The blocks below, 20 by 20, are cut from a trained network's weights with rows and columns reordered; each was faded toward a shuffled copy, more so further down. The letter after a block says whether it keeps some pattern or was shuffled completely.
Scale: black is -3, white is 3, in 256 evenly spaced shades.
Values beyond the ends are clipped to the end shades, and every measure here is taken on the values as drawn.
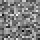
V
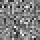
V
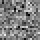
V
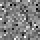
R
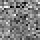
V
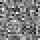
V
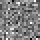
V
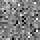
R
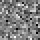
R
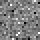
R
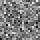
R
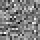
V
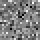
R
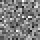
V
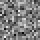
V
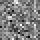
R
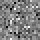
R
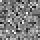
R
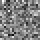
R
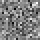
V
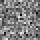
R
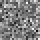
R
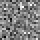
R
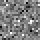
R
